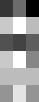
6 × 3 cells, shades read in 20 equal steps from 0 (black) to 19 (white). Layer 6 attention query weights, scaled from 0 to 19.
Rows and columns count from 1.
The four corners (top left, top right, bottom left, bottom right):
4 0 11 11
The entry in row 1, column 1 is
4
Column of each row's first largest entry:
2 2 3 2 1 2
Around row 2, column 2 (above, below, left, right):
8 5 15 14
